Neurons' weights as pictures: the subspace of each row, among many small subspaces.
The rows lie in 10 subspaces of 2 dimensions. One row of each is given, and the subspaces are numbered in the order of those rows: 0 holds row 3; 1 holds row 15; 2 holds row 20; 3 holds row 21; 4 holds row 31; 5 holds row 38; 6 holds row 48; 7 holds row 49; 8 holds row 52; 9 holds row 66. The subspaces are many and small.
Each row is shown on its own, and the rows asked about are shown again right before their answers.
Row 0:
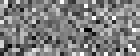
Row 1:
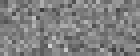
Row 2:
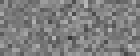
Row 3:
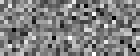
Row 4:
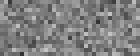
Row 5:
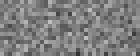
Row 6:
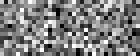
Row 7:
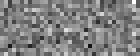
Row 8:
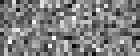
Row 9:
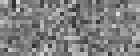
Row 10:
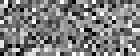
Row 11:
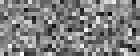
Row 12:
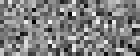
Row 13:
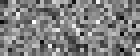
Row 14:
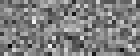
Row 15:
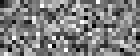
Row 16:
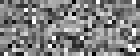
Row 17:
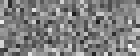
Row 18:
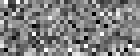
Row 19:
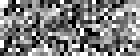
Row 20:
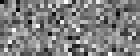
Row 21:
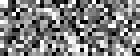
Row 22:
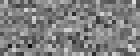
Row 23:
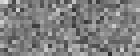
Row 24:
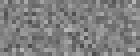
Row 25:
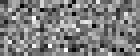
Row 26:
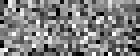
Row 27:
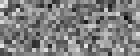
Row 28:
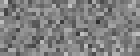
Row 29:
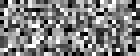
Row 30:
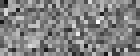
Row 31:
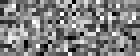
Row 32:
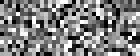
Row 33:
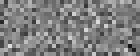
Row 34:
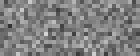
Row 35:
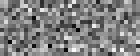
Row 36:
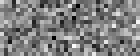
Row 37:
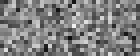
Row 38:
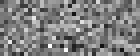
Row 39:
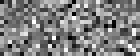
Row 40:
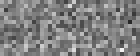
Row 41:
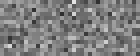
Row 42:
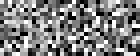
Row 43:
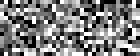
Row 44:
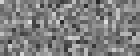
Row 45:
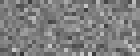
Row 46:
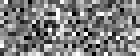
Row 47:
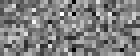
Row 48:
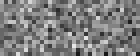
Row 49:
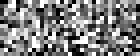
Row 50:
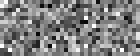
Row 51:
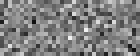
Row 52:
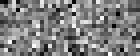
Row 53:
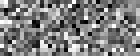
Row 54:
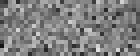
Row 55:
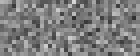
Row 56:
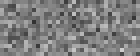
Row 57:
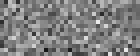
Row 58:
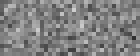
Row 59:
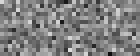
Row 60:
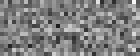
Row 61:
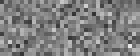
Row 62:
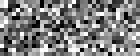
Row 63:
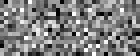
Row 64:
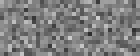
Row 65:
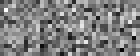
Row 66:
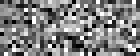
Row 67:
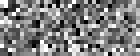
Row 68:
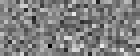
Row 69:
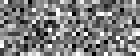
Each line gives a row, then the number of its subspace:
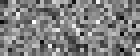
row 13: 3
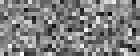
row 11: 1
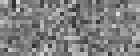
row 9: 8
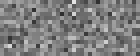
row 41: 4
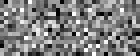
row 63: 4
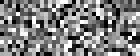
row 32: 2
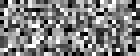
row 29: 3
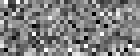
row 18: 2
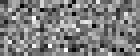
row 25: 5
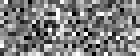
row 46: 4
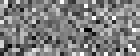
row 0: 0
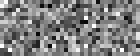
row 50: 1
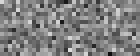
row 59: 2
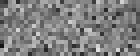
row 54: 0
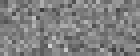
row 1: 5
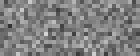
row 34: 6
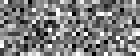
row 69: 4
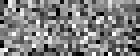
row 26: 7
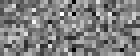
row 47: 4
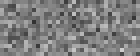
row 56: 4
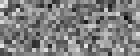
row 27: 1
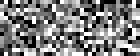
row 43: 1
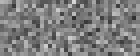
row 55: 7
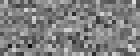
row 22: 9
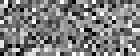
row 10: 0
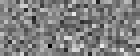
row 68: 5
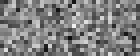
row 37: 7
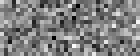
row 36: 0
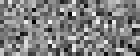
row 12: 7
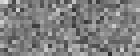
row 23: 8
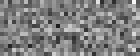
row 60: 3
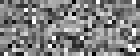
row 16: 9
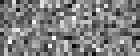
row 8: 0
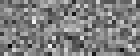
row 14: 9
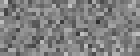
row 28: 3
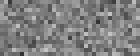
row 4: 1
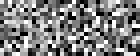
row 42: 7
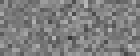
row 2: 8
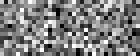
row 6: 6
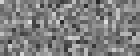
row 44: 2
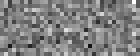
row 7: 3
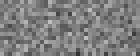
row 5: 6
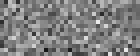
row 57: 2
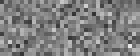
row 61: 2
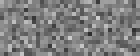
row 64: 1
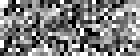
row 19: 0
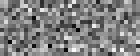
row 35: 5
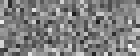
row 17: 7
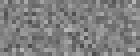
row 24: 3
